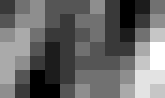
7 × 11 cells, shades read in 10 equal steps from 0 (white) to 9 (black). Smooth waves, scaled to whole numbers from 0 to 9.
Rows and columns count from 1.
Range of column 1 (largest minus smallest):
4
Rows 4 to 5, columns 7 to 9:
6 7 7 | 6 6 5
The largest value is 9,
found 5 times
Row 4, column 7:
6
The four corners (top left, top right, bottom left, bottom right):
7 5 4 2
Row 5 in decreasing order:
8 7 7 6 6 6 5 4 3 2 0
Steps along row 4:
same up up down down up up same down down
